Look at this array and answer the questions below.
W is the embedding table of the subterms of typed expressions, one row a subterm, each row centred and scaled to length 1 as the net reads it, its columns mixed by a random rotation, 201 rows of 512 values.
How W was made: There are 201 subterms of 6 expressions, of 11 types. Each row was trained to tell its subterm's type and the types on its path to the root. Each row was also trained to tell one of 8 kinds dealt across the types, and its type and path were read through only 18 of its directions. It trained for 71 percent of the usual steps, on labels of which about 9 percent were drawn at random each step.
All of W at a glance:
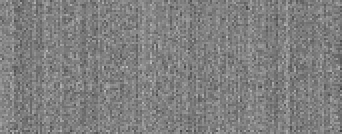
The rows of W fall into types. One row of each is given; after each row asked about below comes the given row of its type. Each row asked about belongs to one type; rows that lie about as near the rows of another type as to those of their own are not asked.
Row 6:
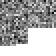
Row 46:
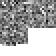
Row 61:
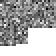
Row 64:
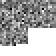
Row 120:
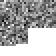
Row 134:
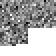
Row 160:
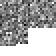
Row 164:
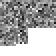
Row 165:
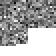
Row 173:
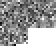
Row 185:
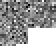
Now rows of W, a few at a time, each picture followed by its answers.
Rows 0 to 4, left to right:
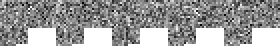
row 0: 61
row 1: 173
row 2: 6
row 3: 120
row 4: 160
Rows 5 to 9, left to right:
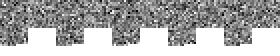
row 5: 46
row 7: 46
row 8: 64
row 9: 6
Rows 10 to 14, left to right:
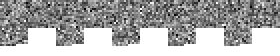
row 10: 120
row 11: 64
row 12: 120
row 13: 160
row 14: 6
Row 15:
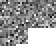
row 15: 165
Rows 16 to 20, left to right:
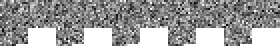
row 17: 134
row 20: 6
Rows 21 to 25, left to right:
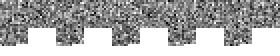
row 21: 134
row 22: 46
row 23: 134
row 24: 120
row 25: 6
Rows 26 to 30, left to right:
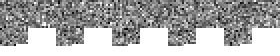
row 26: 64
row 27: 160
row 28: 165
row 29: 165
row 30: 164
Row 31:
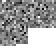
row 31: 64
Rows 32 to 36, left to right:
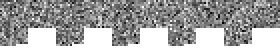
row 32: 64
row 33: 46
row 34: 185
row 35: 134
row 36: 120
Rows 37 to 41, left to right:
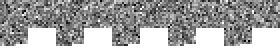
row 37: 46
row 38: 134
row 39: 61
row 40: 6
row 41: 64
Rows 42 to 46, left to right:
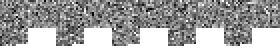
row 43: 165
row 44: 64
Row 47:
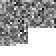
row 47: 164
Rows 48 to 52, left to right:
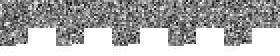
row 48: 185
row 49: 165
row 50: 46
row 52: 6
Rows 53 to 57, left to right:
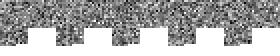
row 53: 134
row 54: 61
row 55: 6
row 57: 64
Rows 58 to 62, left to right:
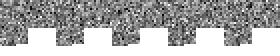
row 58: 165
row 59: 160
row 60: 185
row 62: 185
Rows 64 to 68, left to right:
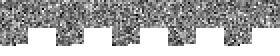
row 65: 185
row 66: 165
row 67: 61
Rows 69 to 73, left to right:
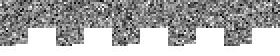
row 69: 160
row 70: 6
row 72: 120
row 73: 6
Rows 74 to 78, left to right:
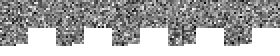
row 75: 46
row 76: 160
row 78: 46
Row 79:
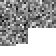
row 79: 120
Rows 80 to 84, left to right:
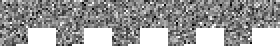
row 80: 185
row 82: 61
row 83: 160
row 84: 6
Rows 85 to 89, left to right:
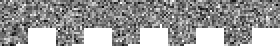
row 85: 165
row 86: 61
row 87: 165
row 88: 173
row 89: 46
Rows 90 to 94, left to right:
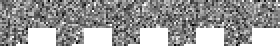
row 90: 61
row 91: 160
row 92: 185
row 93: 160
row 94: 185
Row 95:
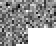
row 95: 185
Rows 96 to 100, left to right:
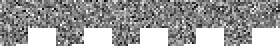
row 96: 46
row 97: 185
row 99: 185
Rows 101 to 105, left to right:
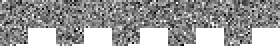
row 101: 64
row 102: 46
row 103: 134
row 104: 64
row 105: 160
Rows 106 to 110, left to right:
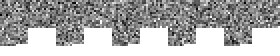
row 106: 160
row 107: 164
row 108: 134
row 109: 173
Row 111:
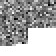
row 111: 120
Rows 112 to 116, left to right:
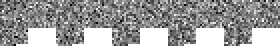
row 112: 6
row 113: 46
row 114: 134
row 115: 6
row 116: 185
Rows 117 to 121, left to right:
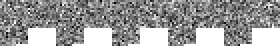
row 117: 120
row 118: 173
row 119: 164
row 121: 6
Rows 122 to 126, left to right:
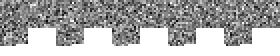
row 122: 185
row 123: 165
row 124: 64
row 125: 120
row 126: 165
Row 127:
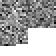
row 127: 61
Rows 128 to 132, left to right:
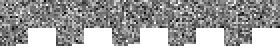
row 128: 61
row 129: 61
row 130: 173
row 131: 120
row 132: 120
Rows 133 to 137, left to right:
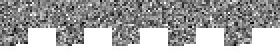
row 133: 165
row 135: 160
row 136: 160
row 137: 165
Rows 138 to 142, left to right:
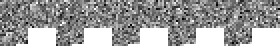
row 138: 185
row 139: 185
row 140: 173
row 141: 120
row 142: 46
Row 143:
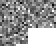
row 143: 165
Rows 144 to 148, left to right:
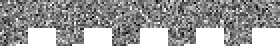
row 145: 160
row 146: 165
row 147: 6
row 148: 64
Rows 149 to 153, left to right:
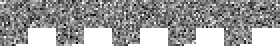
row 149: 173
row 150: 164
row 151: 173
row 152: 120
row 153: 64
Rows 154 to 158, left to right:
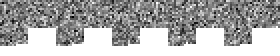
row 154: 164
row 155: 46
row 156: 6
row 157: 165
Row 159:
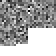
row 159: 120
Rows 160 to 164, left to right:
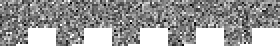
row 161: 165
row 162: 185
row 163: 61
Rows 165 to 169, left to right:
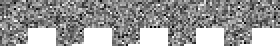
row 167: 120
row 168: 185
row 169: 165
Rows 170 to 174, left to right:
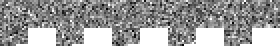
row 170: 165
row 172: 164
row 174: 173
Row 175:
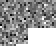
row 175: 120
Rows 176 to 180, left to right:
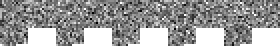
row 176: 46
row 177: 120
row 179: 164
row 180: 61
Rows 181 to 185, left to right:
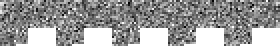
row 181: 173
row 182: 173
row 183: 164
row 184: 173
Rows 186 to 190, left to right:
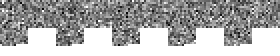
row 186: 64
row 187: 185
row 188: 164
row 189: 120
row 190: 6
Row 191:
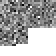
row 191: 173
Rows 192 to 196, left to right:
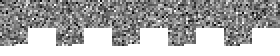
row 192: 185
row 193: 185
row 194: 165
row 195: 160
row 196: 173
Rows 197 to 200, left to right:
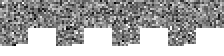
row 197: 173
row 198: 6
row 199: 164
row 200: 134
